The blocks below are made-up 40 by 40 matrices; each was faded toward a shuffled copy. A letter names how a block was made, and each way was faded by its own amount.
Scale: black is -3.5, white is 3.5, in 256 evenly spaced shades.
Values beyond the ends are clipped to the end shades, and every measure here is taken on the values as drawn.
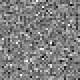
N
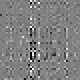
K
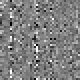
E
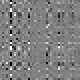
K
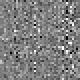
E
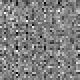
E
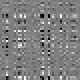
K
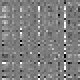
K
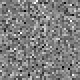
N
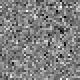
N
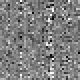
E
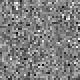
N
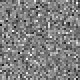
N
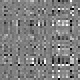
K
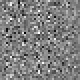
E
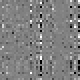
K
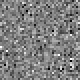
N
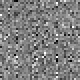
E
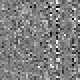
E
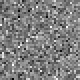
N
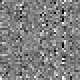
E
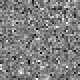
N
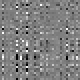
K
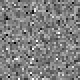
N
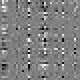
K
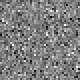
N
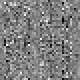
E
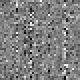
E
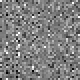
E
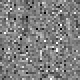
N
